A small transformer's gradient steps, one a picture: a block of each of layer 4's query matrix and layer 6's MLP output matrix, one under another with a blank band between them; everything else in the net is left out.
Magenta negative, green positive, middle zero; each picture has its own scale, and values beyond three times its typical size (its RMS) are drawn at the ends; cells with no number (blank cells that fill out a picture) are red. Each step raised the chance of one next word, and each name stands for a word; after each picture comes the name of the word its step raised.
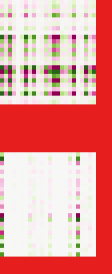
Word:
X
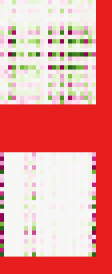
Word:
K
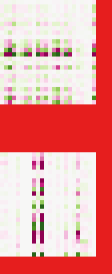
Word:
K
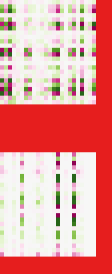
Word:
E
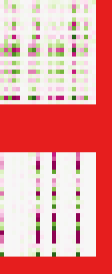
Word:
K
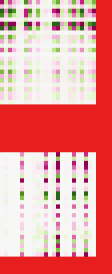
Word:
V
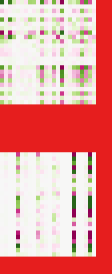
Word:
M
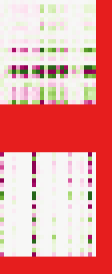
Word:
V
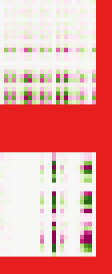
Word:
M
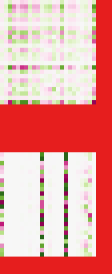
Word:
X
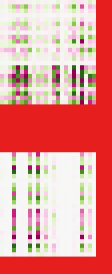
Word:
M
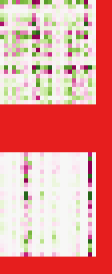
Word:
V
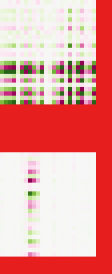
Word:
V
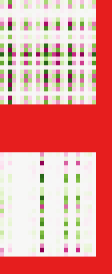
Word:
E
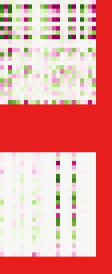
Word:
E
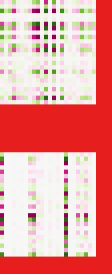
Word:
X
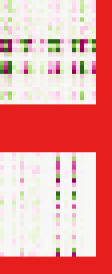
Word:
V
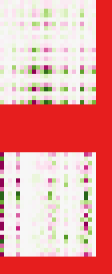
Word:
V
